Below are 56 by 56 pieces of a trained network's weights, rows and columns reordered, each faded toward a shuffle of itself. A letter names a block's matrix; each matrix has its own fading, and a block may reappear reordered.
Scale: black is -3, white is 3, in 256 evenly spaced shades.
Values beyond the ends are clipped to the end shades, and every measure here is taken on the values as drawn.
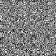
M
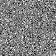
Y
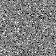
Y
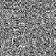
M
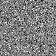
Y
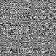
M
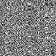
M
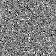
Y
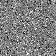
Y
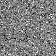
Y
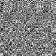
M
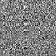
M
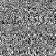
M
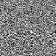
M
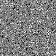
Y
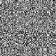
M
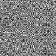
M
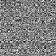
M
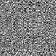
M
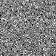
Y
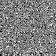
Y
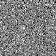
Y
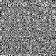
M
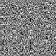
M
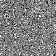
Y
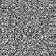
M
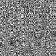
M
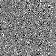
Y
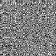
M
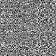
M
